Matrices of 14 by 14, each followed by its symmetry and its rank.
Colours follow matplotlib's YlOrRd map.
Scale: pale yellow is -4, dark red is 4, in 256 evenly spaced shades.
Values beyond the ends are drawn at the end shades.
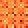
symmetric, rank two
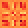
symmetric, rank two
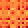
symmetric, rank two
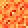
symmetric, full rank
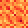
symmetric, rank three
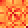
symmetric, rank three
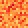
neither, full rank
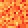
neither, full rank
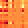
antisymmetric, rank two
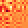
antisymmetric, rank two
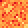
symmetric, full rank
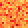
neither, full rank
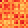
symmetric, rank two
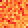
symmetric, full rank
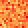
neither, full rank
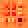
symmetric, rank two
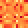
antisymmetric, rank two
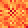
symmetric, rank three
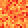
neither, full rank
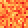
neither, full rank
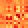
antisymmetric, rank two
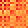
symmetric, rank two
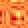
antisymmetric, rank two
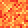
symmetric, full rank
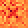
symmetric, rank three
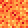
symmetric, full rank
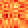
antisymmetric, rank two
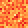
symmetric, full rank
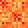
symmetric, rank three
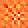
symmetric, rank three
